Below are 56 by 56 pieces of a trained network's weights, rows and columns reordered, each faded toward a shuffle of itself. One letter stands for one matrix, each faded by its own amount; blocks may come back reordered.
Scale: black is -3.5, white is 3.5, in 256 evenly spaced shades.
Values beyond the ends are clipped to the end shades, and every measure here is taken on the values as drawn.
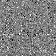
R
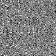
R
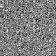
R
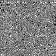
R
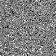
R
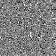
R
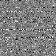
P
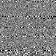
P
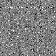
R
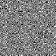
P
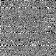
P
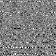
P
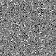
R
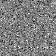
R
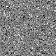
R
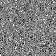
R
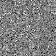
R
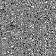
R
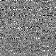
P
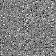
R
